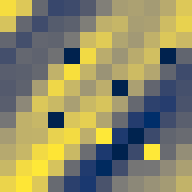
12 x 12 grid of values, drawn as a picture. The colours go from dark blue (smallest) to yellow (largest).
Six lone cells stand out: two far higher and four far lower than their neighbours. Streaks slant up to the right. The ninth with the highest average is the bottom left.
